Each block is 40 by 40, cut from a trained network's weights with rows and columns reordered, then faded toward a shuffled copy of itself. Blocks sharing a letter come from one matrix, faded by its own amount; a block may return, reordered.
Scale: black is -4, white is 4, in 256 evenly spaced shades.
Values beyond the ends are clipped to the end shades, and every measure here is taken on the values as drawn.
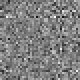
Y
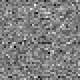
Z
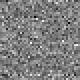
Z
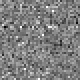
Z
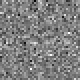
Z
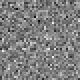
Z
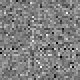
Z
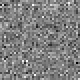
Z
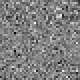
Z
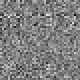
Y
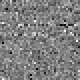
Z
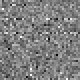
Z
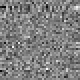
Y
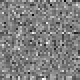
Z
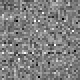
Z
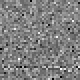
Z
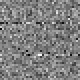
Y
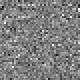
Z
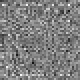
Y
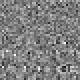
Y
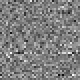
Y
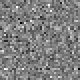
Z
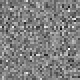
Y
